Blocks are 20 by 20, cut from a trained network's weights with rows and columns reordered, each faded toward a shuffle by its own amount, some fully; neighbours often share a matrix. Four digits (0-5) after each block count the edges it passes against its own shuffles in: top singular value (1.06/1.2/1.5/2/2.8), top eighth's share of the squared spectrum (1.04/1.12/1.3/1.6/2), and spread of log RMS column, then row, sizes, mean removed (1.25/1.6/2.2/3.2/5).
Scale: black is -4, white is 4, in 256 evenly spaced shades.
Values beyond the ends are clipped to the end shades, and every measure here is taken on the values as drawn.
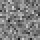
1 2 0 0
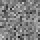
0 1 0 0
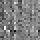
2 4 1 1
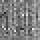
3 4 0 2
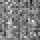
2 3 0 0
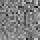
2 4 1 1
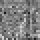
1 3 0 1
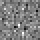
0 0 0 0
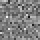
0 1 0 1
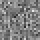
2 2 0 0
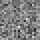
1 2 1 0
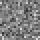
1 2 0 0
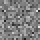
2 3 0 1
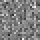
0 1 0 0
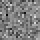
0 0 0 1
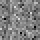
1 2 0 0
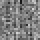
2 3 1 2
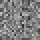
2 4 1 0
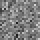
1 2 0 0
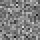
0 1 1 0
